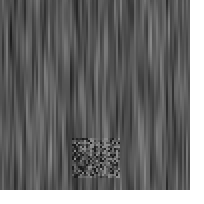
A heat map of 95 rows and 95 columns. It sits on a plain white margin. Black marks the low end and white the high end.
Histogram: bell-shaped. Odd patch: rougher, in the bottom middle. Grain: streaks running down. Roughest part: bottom middle.
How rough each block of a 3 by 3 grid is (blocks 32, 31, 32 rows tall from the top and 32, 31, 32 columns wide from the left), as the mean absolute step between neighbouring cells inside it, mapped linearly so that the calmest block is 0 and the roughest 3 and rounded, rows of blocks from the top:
0 0 0
0 0 0
0 3 0
